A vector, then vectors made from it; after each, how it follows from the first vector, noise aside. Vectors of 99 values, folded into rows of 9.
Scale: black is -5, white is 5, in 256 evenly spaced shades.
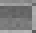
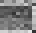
scaled up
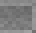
shrunk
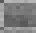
reversed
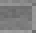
shrunk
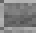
reversed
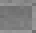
shrunk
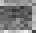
scaled up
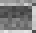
scaled up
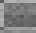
reversed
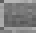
reversed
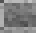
reversed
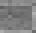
shrunk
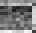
scaled up
